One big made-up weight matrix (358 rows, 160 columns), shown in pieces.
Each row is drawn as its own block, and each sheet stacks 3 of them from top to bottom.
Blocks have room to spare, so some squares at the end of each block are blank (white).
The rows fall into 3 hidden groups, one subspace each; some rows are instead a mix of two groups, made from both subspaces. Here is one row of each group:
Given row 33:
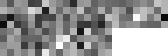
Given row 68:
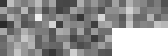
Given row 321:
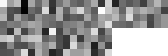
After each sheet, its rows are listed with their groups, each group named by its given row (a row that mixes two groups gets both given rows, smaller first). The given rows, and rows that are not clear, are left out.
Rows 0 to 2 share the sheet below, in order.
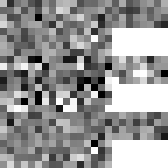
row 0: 68
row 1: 33 and 68
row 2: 68
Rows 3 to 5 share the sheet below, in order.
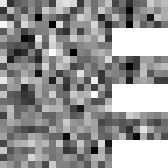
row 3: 68
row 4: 68
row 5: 321
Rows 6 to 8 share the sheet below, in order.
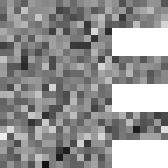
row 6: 68
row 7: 321
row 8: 33
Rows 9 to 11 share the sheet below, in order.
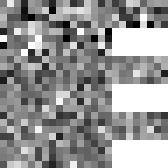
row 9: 321
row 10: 33
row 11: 68
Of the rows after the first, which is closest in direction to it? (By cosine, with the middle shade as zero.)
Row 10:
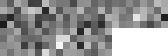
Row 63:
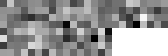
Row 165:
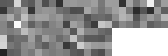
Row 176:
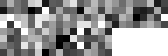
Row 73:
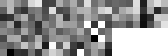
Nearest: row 73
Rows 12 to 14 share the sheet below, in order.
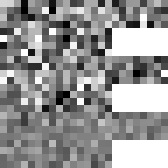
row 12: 321
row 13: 33
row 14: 321
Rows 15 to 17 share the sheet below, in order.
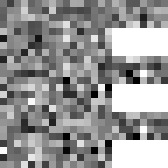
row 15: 321
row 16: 321
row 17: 321
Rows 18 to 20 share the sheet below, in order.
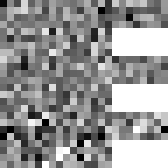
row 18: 321
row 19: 321
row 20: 33
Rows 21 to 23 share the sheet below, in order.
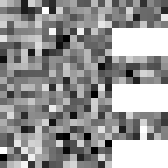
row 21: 33 and 321
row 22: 321
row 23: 68 and 321
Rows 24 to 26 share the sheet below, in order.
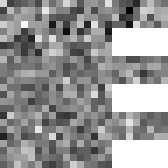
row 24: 68
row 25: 321
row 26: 68
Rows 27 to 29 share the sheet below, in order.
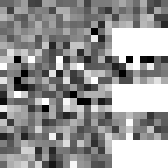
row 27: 68
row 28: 33
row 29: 68
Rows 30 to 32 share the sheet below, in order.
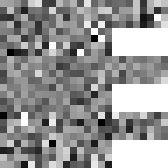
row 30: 68
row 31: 68
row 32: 321
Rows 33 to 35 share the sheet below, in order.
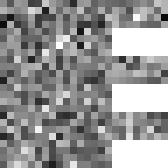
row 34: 33
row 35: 68
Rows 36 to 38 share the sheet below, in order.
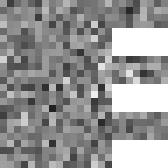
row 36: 68
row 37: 321
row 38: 321
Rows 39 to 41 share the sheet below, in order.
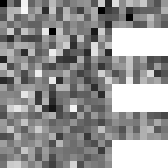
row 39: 321
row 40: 68
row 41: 68
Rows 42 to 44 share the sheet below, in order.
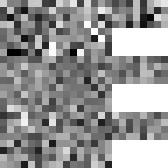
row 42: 68
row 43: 68
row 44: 321
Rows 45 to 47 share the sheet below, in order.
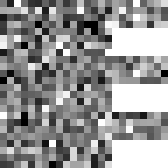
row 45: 33
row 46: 33
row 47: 321
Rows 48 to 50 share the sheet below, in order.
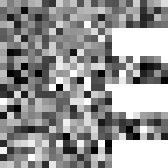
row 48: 68
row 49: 68
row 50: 321
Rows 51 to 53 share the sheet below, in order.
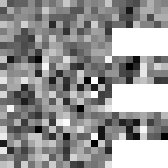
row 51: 68
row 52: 68
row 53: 68 and 321
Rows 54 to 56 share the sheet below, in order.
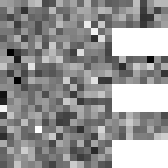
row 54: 68
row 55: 33
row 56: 68
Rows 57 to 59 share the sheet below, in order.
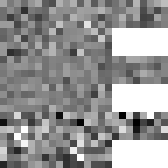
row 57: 68
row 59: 33
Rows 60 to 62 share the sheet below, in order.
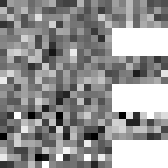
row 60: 68
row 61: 33
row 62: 33
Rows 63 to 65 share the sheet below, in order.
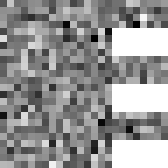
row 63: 321
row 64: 321
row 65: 321
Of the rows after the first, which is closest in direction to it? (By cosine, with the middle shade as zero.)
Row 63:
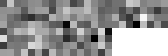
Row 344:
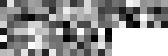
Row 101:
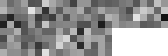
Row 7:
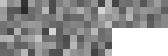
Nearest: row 344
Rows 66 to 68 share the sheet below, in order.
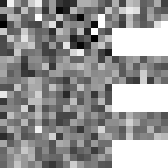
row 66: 68
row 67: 321
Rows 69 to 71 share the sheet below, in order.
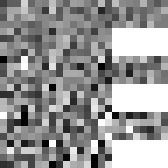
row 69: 321
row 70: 321
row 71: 321
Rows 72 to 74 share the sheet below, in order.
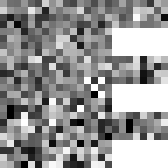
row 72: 33
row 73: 68
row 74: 68 and 321
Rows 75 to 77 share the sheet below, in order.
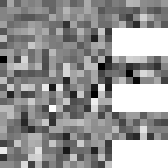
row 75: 321
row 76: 321
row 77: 321
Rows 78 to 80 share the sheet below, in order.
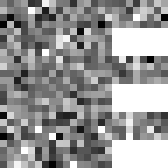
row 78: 33
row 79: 33
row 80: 68
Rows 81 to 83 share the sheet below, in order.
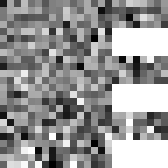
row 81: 321
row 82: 33
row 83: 68
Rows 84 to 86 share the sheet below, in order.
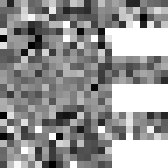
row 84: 321
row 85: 68 and 321
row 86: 68
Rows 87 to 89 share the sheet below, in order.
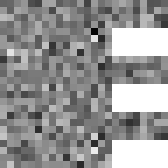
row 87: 68
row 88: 321
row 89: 68
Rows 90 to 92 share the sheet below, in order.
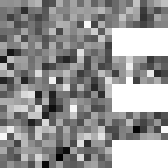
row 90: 68
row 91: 68
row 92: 33
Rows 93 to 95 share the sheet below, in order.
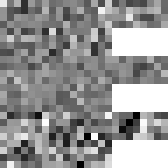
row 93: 321
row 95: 68
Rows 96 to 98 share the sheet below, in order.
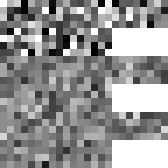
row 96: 321
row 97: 68
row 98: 33
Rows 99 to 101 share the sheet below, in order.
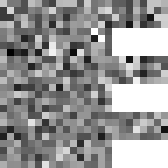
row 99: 68
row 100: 33 and 321
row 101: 33
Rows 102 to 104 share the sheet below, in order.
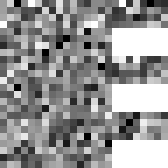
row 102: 33
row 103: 33 and 321
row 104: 68
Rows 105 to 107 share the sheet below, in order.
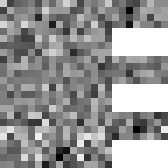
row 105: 68
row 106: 321
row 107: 33
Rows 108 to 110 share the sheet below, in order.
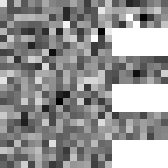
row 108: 321
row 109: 33
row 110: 321
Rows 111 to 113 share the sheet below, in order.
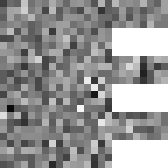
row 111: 321
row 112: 68
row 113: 321
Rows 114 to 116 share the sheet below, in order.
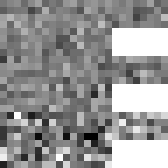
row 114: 33
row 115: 321
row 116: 33
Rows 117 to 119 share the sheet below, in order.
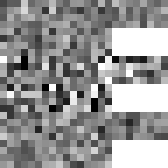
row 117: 321
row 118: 321
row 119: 68
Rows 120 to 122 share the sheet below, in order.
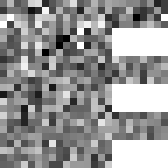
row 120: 33
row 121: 321
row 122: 321
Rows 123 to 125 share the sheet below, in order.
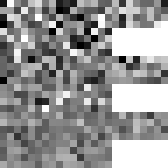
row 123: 68
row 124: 33
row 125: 33
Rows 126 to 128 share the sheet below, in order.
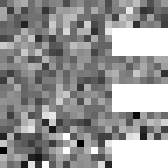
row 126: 68
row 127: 33
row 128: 33 and 321
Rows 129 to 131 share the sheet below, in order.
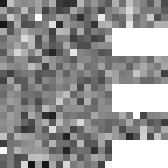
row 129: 68
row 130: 33
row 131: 33 and 321
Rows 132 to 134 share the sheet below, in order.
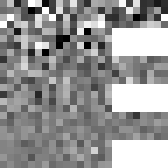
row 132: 33
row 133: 68 and 321
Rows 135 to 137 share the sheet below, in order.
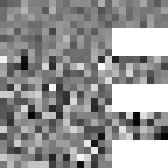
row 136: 321
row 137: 33 and 68
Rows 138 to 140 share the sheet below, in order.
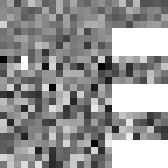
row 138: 33
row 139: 321
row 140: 68
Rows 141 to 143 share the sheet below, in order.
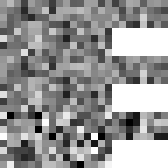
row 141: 321
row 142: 321
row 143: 68
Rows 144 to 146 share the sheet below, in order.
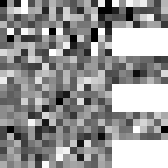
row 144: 321
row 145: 33
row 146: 33
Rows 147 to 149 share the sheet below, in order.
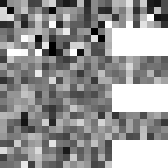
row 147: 68
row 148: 68
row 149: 321
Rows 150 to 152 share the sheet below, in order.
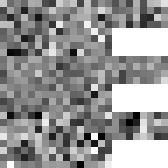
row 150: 68
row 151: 68
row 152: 68
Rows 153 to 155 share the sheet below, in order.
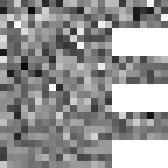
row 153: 33
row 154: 68 and 321
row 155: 33
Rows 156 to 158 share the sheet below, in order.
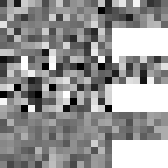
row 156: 33 and 321
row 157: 321
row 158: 68
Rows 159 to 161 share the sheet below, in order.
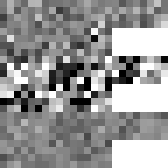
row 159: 68
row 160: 68
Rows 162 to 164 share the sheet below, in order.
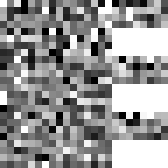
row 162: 321
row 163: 33
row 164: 33
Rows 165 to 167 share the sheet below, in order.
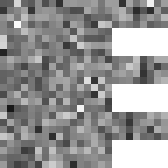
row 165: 33
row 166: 68
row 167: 68
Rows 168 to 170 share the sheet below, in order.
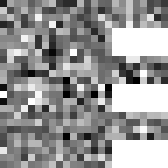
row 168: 68
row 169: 321
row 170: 33 and 321
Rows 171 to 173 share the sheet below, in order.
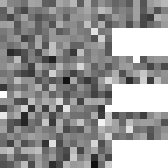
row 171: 68
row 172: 33 and 321
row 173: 321
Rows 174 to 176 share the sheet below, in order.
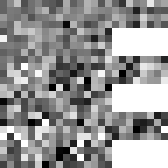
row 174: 33 and 321
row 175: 68
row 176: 33
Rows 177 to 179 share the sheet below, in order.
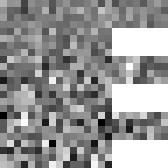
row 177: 321
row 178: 68
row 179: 321
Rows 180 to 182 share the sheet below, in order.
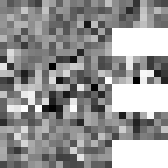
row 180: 68
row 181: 68 and 321
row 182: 33
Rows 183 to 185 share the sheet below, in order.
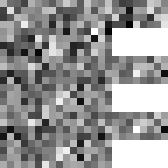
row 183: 68
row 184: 33
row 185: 33
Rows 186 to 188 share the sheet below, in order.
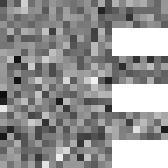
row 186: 321
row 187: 33
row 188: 33
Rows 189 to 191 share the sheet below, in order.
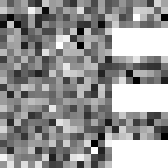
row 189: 33
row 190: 68 and 321
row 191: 68
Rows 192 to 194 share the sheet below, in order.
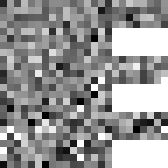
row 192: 321
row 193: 68
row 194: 33
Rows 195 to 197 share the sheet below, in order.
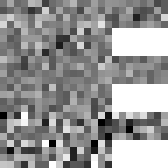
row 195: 33
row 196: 321
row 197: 321
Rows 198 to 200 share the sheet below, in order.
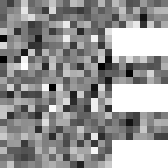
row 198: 321
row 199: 321
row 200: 68
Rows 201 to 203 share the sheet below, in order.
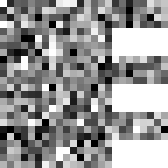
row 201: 68
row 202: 321
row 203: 33
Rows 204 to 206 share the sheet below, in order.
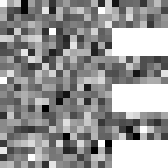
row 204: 321
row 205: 33
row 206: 321
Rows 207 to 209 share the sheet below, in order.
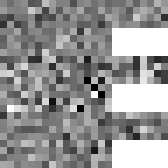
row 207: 33
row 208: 68
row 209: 321
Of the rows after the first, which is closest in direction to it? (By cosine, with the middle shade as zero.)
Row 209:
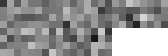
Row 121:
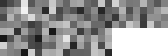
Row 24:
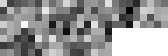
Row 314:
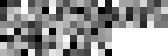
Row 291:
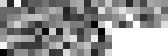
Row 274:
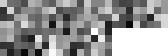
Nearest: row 314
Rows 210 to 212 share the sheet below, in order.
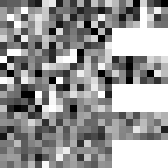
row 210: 68
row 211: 68
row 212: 33
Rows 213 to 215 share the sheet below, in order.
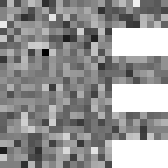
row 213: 33 and 321
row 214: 321
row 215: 321
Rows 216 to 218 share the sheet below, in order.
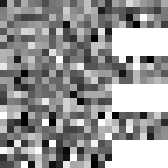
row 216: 321
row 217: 33
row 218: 321
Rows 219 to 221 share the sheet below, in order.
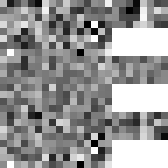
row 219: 68
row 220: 321
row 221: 68
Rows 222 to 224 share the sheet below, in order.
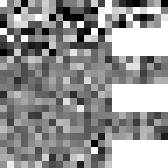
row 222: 68 and 321
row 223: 33 and 68
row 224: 68
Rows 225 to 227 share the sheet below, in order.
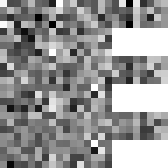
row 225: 33 and 68
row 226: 68
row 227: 68
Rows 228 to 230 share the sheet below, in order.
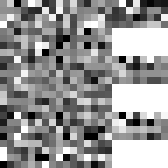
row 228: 33
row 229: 33
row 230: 33
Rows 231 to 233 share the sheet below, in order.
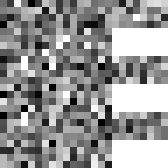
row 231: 33
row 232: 321
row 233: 321
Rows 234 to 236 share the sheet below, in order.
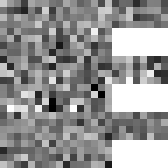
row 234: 33 and 321
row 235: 68
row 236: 33 and 321
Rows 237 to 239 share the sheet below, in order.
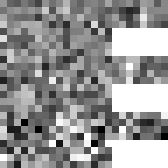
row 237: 68 and 321
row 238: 68
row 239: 68
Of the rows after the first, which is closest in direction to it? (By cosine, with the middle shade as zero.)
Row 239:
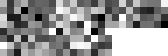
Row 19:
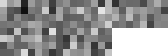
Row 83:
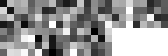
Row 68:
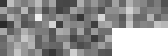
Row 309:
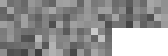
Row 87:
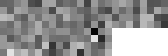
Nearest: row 87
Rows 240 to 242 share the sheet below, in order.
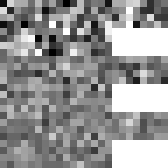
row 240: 68
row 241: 68 and 321
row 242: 68
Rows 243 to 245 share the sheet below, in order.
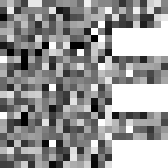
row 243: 68
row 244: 321
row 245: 321
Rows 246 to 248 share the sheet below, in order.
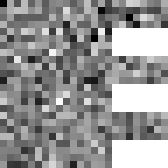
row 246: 321
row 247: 33
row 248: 68
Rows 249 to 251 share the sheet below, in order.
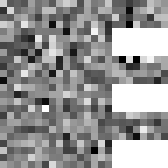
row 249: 68
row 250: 33
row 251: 321
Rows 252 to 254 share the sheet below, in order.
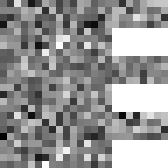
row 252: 33
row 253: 321
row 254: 33
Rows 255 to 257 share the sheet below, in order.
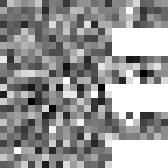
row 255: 68
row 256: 321
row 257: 33 and 68
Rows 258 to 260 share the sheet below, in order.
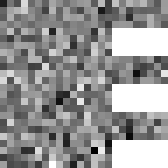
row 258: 321
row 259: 33
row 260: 68 and 321
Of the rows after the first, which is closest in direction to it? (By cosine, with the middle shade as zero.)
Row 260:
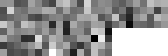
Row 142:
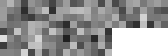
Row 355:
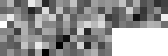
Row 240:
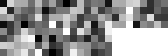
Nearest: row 142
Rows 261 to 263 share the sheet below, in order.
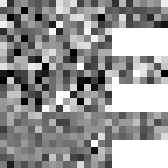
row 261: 68
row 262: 33
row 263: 68
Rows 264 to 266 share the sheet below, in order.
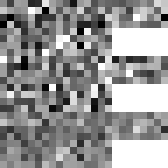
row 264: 33
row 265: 321
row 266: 33
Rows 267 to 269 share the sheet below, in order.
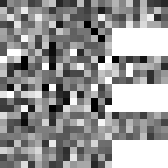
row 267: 68
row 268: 321
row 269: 321
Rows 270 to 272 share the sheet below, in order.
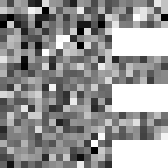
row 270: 33
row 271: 321
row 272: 68
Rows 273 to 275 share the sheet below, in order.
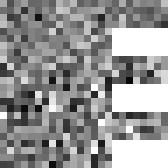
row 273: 68
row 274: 68
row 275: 321
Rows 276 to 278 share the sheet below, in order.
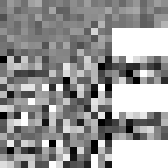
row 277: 321
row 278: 321
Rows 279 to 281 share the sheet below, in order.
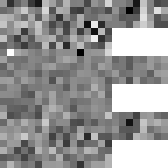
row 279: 68
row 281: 68
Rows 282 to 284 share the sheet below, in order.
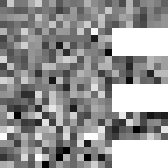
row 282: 33 and 68
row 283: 68
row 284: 33
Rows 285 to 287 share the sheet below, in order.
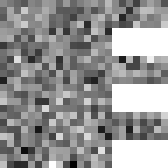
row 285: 68
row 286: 33
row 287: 68 and 321
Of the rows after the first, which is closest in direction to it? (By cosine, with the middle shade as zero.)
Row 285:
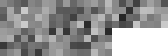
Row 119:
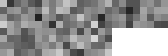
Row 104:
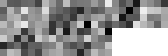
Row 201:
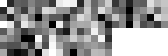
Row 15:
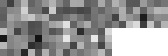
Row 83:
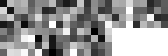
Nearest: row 104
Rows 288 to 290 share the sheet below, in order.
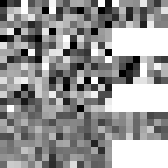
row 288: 321
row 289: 68
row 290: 68
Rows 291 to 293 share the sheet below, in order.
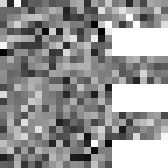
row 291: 33 and 321
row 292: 321
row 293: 68
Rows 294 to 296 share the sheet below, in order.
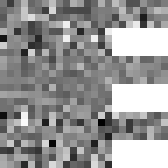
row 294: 321
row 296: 321
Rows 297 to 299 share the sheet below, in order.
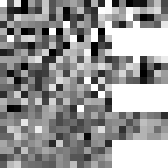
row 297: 321
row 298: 68
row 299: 68
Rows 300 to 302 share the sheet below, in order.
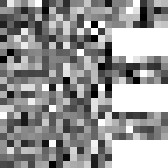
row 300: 68
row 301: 321
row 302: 321
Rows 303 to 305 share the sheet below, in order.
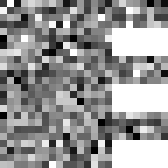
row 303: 33 and 68
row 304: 33
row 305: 321
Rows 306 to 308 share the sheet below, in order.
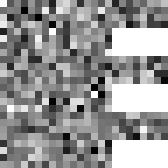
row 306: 68 and 321
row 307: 68
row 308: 321
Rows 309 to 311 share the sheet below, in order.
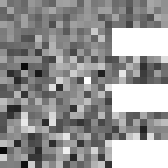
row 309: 68
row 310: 68
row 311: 321
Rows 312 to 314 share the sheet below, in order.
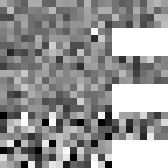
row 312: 68
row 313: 33
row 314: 321
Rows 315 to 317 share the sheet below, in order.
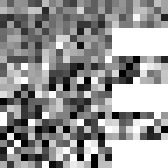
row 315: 33
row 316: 68
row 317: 33 and 321
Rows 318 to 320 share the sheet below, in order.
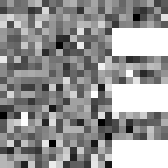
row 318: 33
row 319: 321
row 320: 321
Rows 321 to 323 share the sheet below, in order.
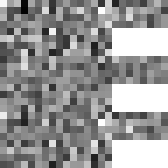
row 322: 321
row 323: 321
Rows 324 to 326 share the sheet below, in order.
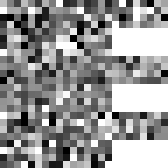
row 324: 33
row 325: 33
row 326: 321
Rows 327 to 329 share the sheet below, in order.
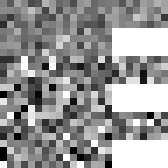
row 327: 33
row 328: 321
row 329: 33 and 68
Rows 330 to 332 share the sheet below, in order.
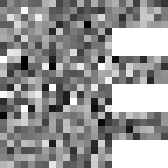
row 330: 68
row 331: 321
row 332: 321
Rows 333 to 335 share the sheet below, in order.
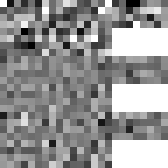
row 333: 68 and 321
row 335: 321
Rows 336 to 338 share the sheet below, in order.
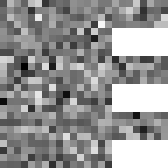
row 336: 33 and 68
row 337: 33 and 321
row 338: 33 and 321
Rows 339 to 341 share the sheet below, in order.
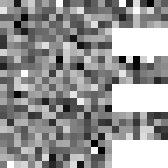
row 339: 33
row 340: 33
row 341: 68
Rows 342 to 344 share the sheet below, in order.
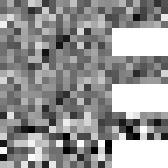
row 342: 33
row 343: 33
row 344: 321
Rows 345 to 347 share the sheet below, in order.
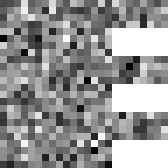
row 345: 321
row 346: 68
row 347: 33 and 68
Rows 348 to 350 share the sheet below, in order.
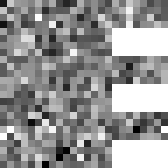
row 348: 68
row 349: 68
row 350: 33
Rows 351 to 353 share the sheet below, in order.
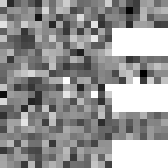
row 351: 68
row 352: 321
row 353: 321
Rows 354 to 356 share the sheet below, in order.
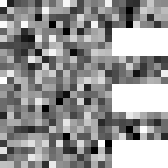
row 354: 68
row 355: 33
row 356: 321
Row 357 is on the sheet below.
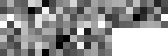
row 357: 33
